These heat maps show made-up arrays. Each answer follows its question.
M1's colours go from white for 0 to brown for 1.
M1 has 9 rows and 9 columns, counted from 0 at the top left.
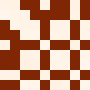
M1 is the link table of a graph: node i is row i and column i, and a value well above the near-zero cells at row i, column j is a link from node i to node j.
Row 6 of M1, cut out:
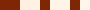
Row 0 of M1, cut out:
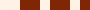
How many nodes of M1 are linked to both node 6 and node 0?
0
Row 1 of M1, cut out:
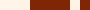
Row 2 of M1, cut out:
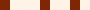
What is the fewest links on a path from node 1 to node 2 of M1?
2
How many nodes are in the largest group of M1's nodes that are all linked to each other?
3
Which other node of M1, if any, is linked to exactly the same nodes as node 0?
node 7
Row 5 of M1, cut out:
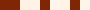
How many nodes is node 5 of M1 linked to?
4
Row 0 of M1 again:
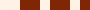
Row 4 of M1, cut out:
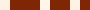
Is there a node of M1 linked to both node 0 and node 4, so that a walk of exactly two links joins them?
yes
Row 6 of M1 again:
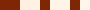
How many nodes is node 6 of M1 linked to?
4
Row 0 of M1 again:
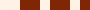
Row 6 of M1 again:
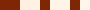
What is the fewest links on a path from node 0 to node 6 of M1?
1
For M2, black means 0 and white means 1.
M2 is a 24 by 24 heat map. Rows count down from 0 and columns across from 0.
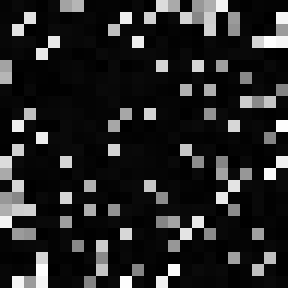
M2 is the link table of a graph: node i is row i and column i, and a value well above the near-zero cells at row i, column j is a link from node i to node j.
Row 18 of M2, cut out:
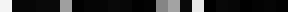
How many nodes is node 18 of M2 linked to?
5
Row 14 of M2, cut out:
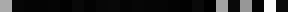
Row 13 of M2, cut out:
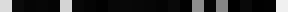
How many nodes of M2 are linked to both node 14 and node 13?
2
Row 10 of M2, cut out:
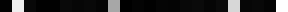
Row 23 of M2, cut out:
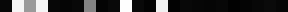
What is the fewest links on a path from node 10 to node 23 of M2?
1
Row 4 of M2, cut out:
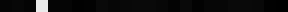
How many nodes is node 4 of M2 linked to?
1
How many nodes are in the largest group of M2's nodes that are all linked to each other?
5
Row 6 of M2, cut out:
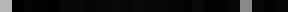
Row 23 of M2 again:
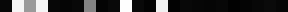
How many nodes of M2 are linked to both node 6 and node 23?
0
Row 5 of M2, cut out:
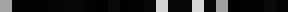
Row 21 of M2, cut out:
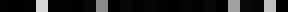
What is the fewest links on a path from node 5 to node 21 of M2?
4
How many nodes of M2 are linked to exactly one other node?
1
